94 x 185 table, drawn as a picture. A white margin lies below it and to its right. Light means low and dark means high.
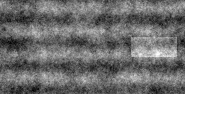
Odd patch: lower, in the middle right. Ninth with the lowest average: middle right. Stripes: horizontal, repeating 4 times.
